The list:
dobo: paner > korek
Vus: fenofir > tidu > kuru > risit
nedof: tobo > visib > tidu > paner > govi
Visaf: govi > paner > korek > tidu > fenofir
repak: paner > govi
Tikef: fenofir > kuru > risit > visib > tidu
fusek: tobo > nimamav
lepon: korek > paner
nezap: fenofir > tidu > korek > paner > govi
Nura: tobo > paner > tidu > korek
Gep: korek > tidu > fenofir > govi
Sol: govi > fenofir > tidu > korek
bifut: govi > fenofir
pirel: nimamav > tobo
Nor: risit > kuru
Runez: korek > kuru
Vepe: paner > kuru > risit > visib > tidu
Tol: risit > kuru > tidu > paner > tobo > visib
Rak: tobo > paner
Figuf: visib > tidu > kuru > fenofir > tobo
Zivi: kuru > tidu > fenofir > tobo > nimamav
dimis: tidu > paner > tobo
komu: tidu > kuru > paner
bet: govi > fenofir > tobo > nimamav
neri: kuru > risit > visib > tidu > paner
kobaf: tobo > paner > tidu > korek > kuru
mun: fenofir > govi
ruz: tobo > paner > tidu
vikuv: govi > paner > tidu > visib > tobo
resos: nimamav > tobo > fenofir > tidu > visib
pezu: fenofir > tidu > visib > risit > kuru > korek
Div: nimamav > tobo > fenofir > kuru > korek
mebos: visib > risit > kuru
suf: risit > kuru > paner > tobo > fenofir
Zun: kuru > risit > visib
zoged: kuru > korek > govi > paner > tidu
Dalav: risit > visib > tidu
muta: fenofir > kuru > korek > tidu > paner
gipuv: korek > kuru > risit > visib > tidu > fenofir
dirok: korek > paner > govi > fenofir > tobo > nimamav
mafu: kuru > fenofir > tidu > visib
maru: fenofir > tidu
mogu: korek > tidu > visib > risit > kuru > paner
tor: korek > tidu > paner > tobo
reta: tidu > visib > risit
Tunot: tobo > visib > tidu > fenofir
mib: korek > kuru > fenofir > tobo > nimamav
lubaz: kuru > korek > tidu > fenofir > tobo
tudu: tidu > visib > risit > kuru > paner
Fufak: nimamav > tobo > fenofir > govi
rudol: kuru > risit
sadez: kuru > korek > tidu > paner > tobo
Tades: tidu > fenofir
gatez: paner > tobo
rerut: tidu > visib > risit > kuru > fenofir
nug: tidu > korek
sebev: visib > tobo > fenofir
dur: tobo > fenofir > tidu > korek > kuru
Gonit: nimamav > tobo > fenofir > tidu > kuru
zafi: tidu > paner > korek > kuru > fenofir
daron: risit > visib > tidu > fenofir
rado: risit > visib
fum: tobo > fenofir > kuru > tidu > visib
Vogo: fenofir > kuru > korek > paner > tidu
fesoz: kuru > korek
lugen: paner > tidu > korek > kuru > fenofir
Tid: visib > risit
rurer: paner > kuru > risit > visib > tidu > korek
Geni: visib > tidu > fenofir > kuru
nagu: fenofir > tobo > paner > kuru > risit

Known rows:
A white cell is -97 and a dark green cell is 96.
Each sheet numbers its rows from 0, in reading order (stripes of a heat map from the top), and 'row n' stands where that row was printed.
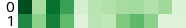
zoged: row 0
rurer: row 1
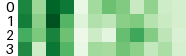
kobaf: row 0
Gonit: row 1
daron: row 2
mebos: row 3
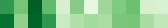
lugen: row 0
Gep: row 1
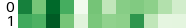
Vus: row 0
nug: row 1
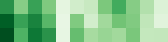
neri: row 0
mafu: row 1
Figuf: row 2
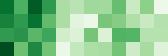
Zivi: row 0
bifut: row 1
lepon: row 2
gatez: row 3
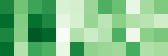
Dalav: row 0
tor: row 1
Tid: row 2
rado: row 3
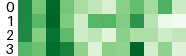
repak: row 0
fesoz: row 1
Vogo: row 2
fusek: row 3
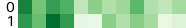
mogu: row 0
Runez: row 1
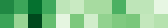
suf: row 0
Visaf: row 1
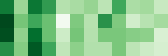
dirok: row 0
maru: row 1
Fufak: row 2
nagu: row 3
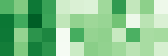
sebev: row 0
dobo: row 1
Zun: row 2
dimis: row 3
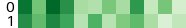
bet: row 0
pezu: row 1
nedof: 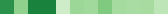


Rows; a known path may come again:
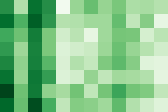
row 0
vikuv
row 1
Zivi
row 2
muta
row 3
gipuv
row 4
rurer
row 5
sadez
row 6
mun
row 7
Div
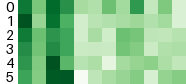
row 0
bet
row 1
zoged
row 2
Vepe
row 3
Tikef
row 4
nezap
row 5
reta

